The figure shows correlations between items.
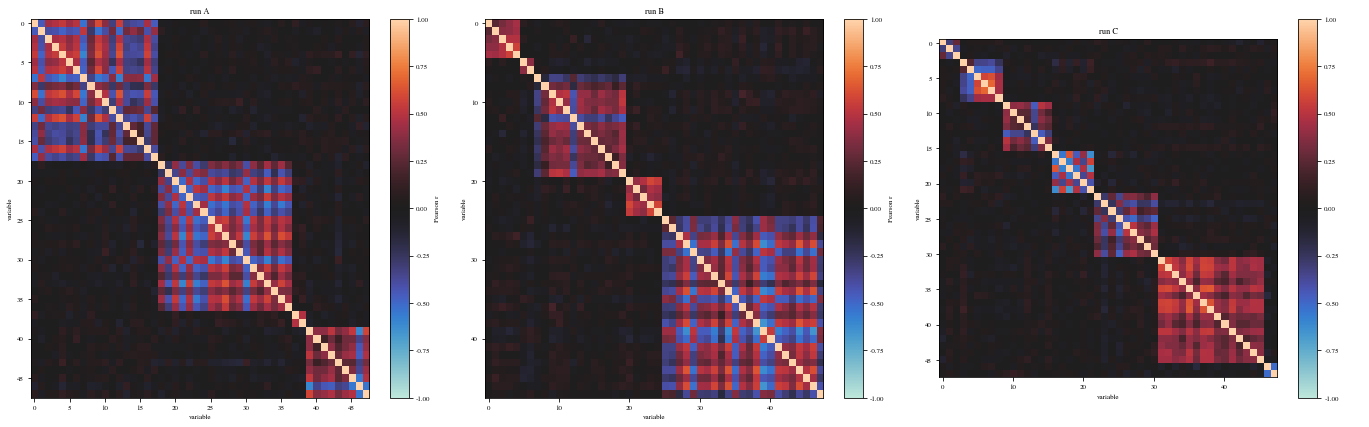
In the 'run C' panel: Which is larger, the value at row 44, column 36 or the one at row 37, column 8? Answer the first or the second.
the first
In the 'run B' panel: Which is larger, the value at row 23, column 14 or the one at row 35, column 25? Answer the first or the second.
the second
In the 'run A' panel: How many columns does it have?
48
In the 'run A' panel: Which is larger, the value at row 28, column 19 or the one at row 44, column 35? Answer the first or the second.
the second
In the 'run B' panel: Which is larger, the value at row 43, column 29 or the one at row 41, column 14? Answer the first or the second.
the second
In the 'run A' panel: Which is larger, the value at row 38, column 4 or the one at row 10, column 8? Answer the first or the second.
the second
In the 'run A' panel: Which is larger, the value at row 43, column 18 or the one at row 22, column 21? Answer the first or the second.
the first
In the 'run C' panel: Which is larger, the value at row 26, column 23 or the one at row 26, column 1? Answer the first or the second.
the second
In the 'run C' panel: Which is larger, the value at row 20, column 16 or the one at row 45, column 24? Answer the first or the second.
the first
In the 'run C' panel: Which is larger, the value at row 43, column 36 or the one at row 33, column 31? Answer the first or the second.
the second
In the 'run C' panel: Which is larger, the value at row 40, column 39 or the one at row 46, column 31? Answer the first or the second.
the first
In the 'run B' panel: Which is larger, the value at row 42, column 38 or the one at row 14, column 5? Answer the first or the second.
the first
